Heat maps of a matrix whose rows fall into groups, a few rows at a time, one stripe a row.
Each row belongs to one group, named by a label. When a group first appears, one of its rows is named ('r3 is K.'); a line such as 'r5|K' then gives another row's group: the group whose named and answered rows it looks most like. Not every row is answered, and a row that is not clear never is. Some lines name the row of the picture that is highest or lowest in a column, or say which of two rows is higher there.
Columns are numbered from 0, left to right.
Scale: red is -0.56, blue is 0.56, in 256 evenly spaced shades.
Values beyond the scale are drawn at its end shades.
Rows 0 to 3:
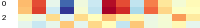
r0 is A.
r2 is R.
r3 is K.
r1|A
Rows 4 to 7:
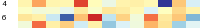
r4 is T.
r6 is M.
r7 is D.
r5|R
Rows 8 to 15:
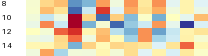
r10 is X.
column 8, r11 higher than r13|Yes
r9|M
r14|R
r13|K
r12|K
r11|D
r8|M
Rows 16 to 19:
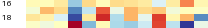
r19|D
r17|M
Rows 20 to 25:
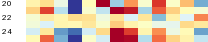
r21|A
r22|X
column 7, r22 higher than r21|Yes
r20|M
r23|R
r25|A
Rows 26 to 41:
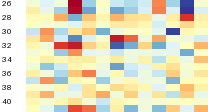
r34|X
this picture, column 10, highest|30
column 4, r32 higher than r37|No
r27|D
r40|X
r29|R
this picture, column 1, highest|35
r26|D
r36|X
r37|T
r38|R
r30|T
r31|A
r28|R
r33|D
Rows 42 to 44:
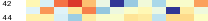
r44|R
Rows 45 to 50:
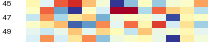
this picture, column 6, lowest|46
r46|A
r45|K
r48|M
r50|T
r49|K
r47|T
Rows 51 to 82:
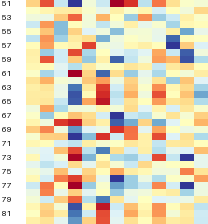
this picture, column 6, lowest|51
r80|M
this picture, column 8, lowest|53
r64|M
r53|K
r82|M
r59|D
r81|M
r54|T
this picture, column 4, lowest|57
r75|R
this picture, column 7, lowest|51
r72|X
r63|M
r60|R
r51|A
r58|D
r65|M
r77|D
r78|D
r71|R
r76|K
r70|M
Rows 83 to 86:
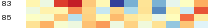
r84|X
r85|R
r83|K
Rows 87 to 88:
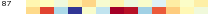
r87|X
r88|A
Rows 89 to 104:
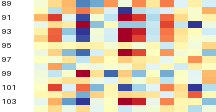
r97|R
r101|D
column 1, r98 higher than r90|No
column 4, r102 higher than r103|No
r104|D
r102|R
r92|D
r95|X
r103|A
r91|A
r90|K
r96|A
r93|A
